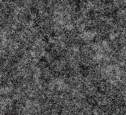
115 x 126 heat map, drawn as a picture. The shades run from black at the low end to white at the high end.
Mirror symmetry: none. Stripes: none. Seam: none. Grain: blotchy. Slope: none. Average level on the scale: 30%. Histogram: bell-shaped.
